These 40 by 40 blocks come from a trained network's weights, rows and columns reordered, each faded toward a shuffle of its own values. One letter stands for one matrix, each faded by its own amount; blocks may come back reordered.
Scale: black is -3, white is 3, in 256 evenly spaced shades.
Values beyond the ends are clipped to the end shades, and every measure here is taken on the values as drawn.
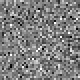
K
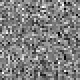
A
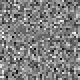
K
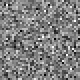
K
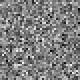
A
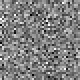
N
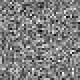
A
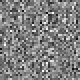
N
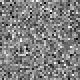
K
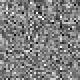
N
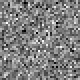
K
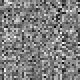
N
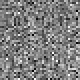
N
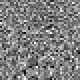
N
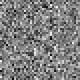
N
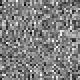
N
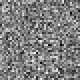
A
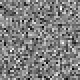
K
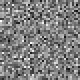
N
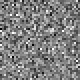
K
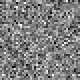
K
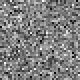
K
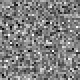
K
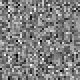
N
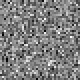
K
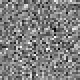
N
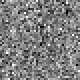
K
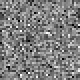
K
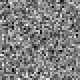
K
